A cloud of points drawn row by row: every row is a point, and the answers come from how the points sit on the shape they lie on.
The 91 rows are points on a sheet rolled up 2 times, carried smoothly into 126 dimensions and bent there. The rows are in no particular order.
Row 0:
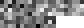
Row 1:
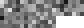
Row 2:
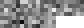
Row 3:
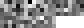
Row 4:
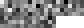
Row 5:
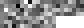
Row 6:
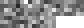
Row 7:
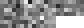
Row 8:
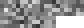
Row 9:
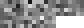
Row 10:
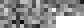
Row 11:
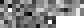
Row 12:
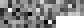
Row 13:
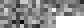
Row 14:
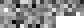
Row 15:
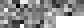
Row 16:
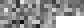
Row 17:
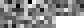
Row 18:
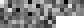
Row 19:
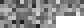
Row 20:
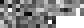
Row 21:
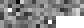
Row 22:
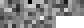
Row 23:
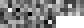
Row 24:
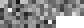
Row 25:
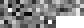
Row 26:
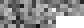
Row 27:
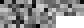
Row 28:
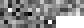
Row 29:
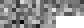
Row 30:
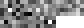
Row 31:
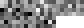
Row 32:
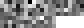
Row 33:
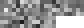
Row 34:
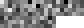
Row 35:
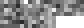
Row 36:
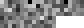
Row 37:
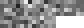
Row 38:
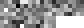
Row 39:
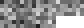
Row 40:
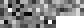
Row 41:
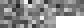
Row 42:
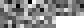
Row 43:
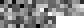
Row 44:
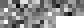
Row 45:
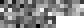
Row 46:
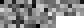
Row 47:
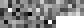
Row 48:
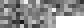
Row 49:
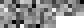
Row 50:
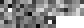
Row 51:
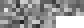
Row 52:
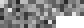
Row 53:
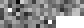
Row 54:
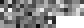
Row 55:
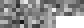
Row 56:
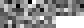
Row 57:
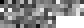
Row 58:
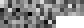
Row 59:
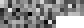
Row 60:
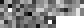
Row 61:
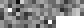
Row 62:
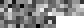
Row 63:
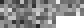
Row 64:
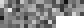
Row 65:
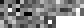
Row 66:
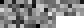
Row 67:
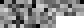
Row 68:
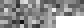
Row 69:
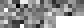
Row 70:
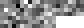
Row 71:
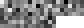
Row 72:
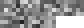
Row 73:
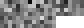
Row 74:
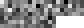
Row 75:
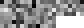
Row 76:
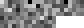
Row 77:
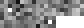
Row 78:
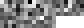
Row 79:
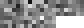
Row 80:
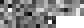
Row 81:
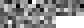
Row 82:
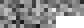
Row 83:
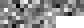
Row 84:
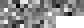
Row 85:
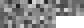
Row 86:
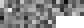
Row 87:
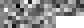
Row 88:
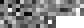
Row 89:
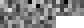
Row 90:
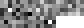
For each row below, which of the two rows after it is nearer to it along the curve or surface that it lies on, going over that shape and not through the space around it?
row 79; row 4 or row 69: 4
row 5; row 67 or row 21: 67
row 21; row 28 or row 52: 52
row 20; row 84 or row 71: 71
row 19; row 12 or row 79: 79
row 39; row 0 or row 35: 35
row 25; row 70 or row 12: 12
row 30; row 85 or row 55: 85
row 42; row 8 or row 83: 83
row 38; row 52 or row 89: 89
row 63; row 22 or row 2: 2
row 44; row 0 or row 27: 27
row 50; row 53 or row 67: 67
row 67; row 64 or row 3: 3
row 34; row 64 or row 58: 58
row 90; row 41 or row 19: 41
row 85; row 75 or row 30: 30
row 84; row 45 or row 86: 45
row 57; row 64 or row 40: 40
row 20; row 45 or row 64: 45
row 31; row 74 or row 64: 74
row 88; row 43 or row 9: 43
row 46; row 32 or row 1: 32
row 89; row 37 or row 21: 37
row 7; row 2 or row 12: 2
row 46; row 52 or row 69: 69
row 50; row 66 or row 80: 80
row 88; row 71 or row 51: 71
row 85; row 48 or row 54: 48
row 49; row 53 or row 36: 36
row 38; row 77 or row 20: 20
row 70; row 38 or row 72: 38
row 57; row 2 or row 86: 2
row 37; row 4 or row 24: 4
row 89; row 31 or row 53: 31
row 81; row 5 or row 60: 5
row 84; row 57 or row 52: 57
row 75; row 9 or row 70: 70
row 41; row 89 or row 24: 89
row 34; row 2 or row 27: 2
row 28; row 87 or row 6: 6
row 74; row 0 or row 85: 85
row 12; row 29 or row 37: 37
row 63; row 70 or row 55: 55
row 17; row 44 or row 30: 44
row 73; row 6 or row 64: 6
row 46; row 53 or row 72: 72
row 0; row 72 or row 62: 62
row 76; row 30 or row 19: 30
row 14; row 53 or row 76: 76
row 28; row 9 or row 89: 89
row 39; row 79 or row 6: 6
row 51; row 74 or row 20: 74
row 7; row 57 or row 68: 68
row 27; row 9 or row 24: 9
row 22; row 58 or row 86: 58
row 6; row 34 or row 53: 34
